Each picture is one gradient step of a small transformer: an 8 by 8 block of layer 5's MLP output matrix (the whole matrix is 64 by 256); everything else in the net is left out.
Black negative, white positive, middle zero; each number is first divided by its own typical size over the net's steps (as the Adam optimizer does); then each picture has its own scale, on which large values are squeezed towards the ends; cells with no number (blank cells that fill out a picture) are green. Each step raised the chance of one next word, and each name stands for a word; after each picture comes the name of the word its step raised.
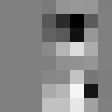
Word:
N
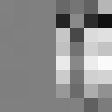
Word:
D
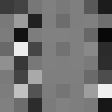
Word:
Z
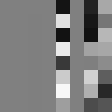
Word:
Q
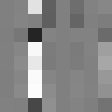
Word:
Q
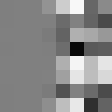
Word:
D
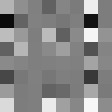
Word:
N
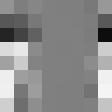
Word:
Q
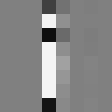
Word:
Q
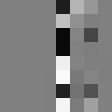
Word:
D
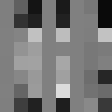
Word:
D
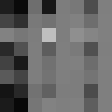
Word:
Z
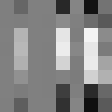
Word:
D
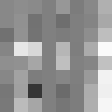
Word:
Q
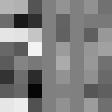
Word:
N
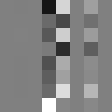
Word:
N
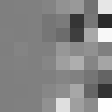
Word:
N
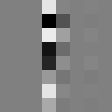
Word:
N
